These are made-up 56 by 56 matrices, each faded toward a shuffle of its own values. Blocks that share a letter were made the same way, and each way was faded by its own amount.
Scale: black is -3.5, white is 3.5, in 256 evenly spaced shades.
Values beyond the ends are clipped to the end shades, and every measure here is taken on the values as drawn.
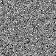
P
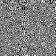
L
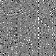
L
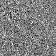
P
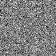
P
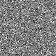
P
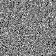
P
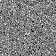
P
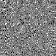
L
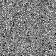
P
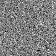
P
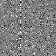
L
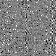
L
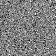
P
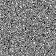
P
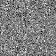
P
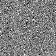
P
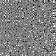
L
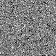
P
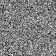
P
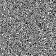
P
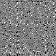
L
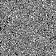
P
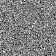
P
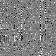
L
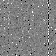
L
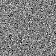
P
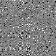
L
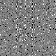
L
